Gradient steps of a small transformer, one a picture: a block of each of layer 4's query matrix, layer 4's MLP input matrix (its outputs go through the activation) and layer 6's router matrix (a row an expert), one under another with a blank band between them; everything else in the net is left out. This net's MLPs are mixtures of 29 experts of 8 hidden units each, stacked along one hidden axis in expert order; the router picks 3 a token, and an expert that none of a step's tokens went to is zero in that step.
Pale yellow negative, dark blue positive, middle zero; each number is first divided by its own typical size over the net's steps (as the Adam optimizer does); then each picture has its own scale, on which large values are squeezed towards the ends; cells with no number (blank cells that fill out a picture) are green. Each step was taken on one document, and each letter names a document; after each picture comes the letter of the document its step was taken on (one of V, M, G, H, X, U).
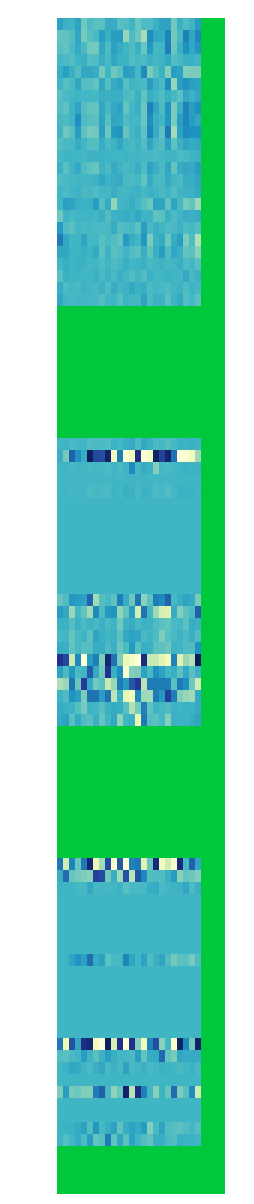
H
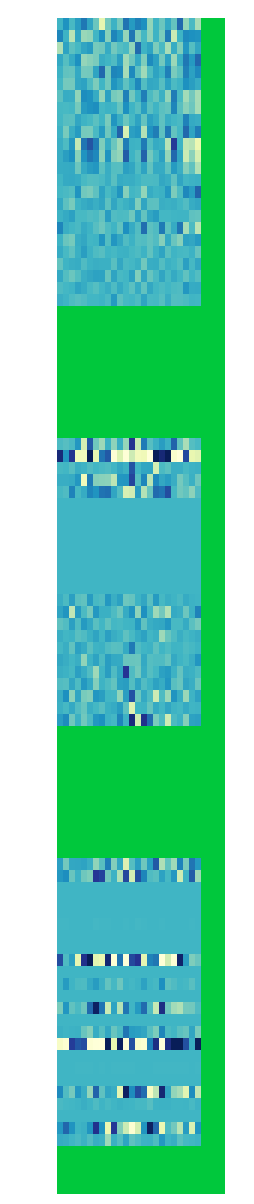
H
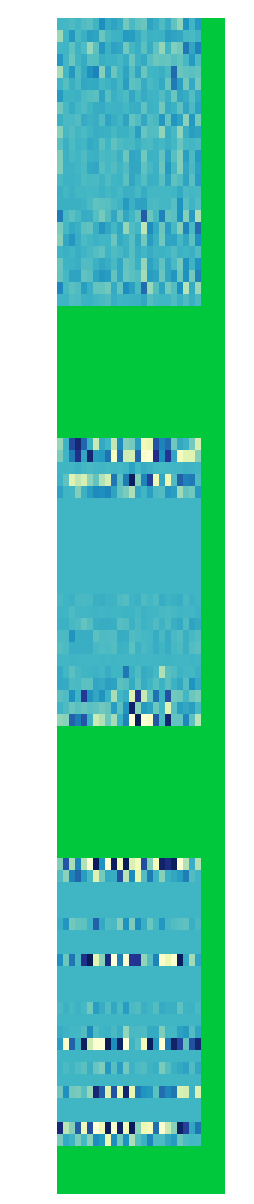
H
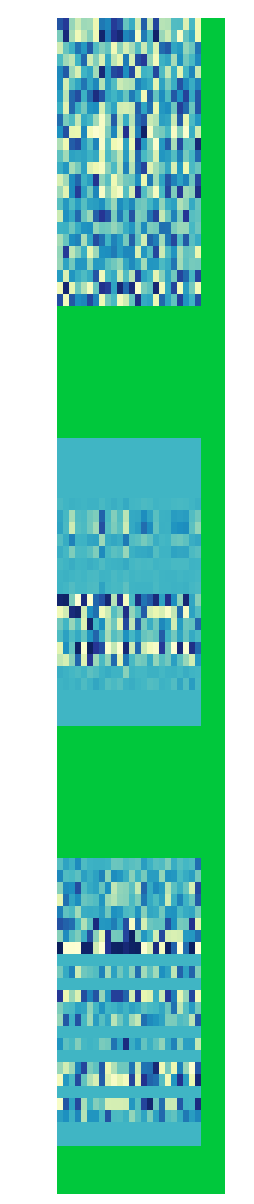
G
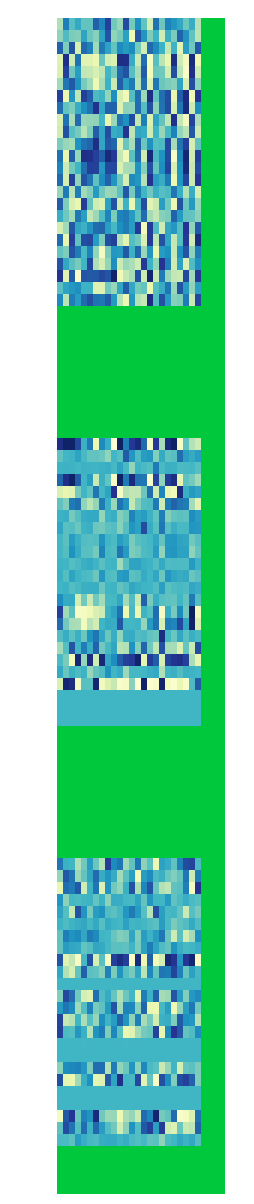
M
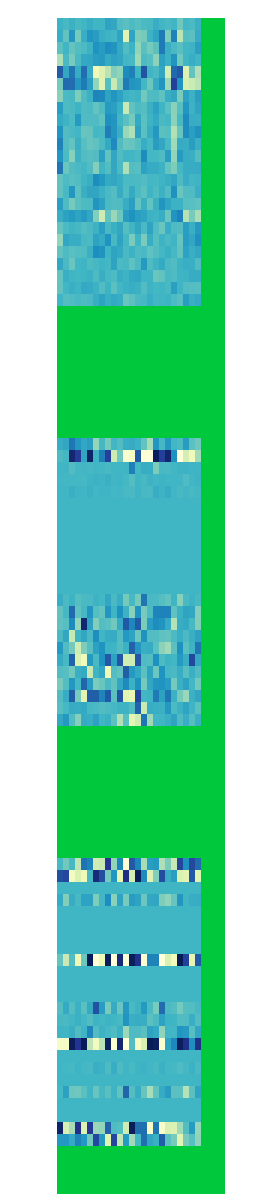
H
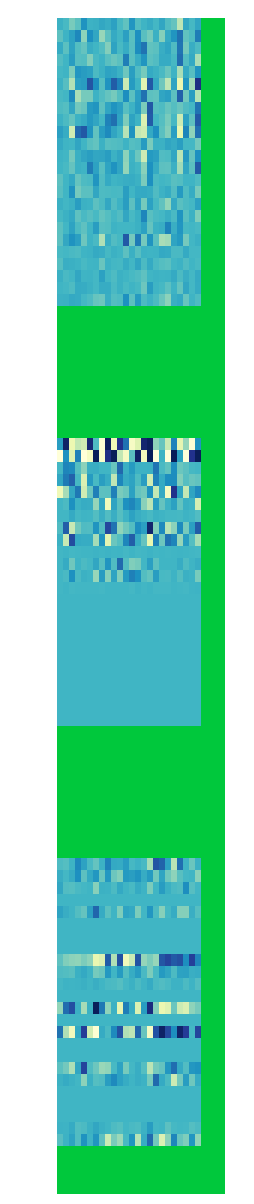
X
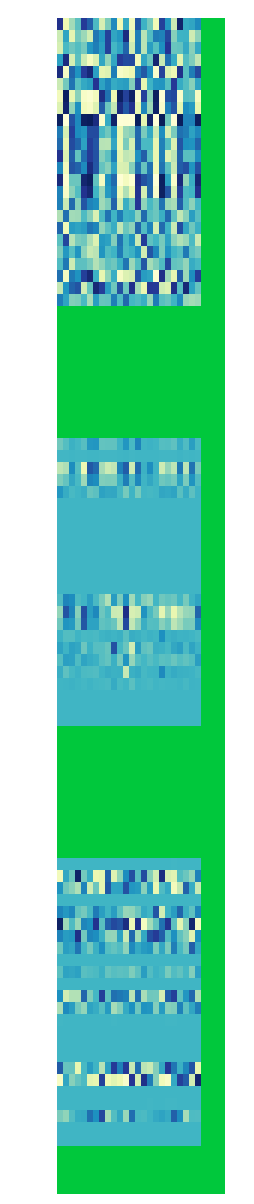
G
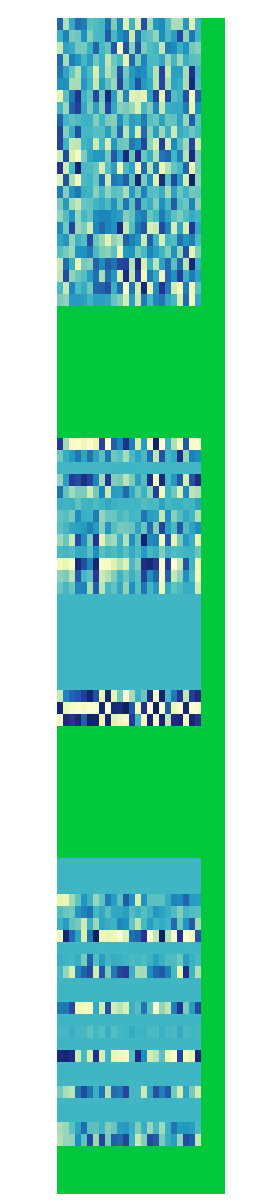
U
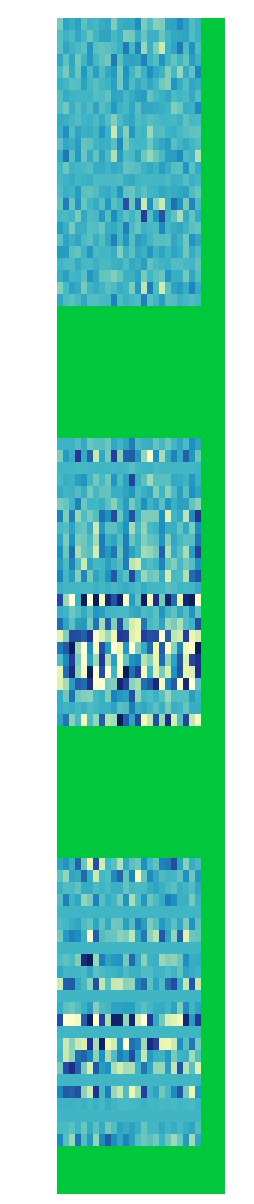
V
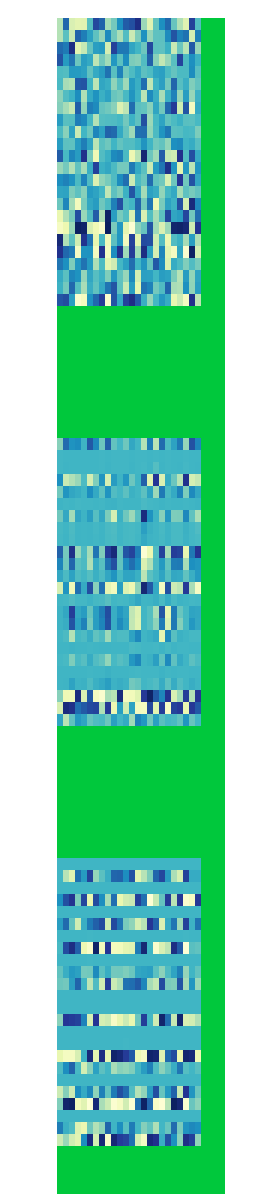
U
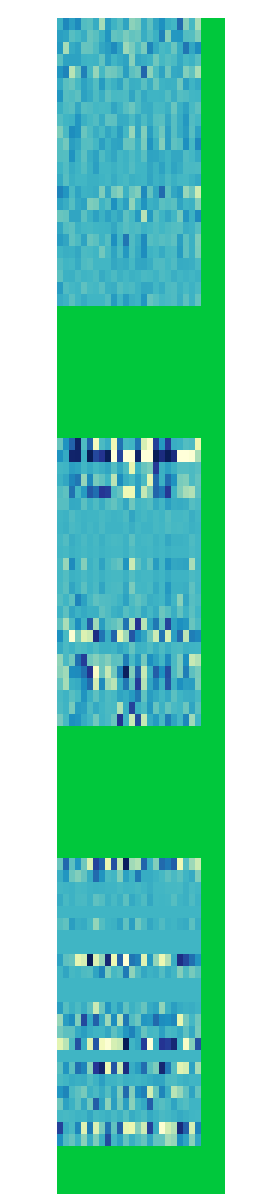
H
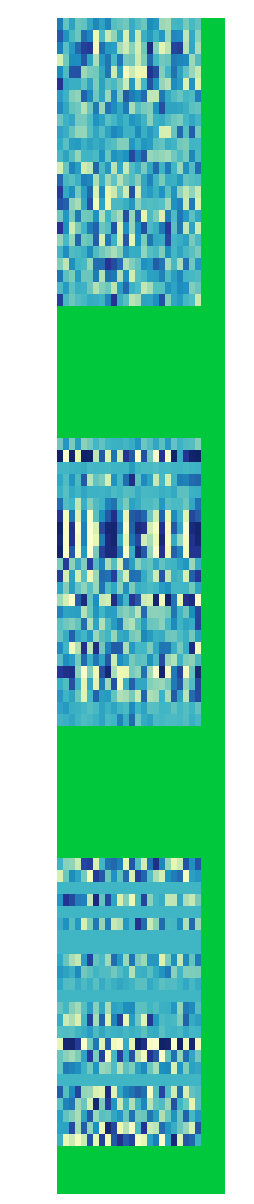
V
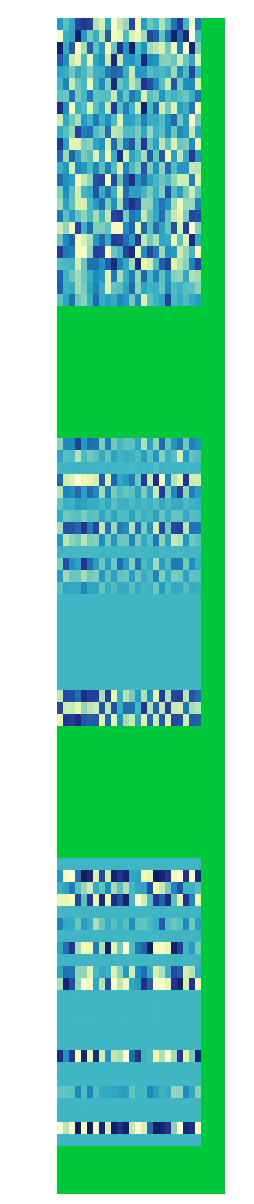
U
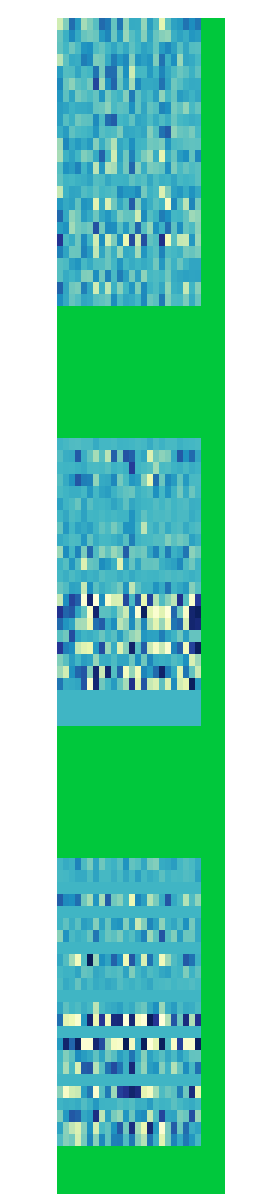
V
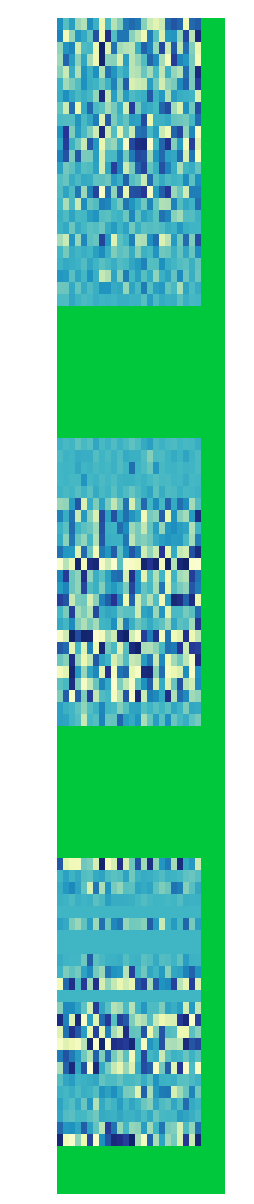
V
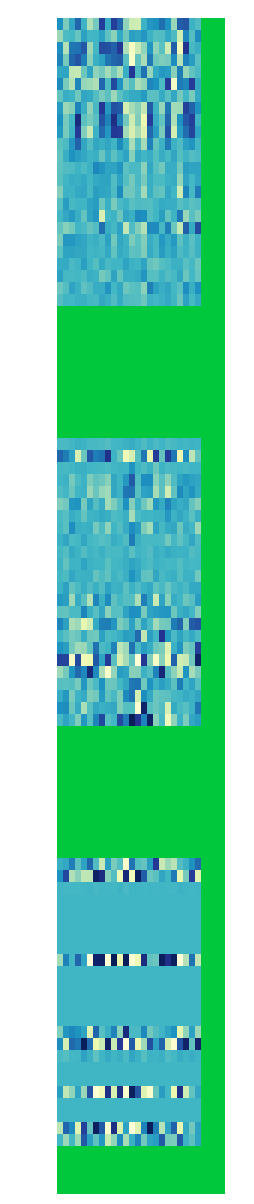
H
